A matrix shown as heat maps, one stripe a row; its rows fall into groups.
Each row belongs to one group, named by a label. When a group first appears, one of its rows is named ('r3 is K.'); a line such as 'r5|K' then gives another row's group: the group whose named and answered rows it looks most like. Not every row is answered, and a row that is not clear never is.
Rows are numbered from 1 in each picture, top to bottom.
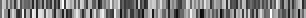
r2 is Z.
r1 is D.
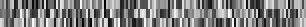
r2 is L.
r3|Z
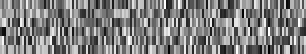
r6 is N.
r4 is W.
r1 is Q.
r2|N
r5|Z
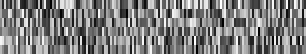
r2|Q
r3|W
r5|N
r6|N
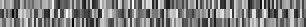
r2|L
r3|Q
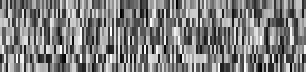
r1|D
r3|L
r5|Q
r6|Z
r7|D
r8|N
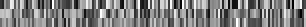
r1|D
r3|N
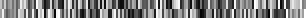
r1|Q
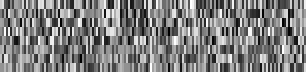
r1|Z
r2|D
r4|D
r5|L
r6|N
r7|L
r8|N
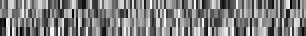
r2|Q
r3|W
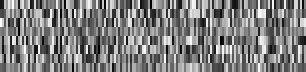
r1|D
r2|W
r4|L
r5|W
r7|Q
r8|W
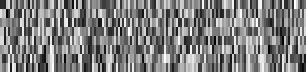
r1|W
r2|Z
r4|Z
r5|Q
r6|L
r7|W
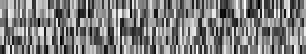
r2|N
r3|D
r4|Z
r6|W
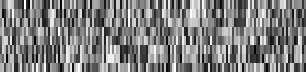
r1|W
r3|W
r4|L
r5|L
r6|D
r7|D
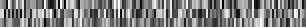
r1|D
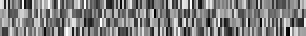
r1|Z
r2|L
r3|N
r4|Q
